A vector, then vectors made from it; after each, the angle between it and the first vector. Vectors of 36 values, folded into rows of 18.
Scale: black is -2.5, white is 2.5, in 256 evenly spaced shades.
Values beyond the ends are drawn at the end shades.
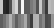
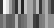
nearly opposite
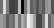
partly opposed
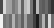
partly opposed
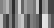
partly opposed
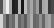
nearly opposite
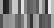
nearly parallel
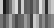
nearly parallel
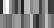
nearly opposite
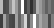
partly aligned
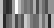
partly aligned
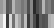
orthogonal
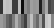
nearly opposite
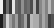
partly aligned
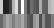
nearly parallel
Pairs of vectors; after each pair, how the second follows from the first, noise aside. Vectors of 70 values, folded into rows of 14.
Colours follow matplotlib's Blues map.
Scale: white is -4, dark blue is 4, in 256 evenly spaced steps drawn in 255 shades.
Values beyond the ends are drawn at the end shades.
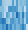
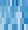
shuffled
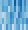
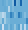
partly zeroed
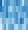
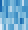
copied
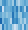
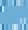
partly zeroed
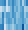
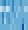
partly zeroed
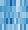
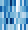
scaled up
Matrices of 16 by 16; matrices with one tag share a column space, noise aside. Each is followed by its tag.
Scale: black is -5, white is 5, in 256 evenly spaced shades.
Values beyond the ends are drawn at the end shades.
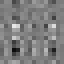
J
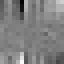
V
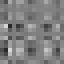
J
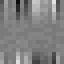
V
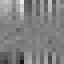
V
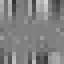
V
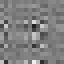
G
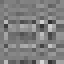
G
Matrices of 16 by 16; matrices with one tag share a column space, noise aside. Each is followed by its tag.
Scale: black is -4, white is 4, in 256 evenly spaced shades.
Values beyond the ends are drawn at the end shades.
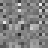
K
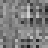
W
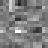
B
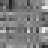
B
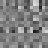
B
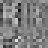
W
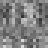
W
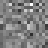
K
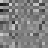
K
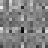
B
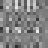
B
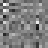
K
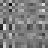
K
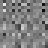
K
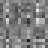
W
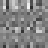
B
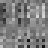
W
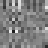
B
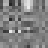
B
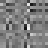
K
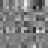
B
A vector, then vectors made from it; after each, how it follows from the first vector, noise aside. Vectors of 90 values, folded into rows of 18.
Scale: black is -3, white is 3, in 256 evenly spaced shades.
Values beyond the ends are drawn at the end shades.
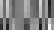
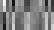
reversed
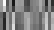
reversed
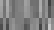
shrunk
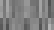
shrunk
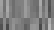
shrunk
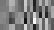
wrapped around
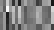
wrapped around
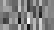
wrapped around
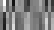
reversed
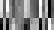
scaled up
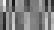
reversed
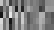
wrapped around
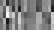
wrapped around
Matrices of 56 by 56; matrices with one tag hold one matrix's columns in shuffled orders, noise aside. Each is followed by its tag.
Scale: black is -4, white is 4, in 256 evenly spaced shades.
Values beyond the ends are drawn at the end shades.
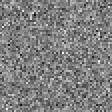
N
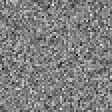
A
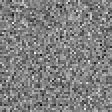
N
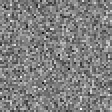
A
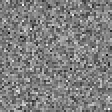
A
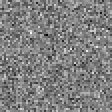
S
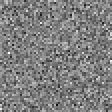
N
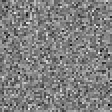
N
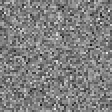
N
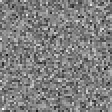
A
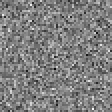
A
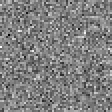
S
